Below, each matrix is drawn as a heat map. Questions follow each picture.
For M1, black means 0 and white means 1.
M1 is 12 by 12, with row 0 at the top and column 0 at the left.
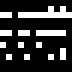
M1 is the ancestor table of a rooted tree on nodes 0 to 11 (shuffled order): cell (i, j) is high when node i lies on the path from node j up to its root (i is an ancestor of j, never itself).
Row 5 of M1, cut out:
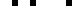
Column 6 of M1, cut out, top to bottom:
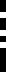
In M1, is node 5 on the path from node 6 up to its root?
yes
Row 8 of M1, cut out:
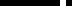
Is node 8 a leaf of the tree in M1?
no
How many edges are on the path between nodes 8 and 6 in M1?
5
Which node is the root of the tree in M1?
2
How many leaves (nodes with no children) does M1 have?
6
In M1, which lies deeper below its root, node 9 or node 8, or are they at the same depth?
node 8
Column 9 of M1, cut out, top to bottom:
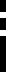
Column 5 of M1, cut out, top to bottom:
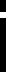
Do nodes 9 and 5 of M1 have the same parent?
no
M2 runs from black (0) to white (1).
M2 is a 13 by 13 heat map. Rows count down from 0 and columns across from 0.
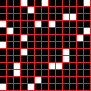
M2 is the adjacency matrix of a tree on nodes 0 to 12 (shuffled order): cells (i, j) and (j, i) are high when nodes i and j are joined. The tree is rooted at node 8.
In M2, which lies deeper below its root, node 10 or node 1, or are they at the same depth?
node 1
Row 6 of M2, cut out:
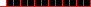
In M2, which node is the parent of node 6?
0
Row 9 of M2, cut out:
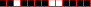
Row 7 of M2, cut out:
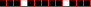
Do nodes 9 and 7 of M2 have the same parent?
no
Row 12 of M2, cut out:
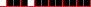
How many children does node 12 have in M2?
1
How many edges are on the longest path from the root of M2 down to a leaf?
7
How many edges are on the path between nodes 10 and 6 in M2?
6
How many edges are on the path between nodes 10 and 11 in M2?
6
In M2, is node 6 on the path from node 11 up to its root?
no
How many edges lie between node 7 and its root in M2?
2
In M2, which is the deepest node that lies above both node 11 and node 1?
3
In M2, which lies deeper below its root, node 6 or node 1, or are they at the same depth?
node 1
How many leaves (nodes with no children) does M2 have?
4
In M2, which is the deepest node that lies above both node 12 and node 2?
9
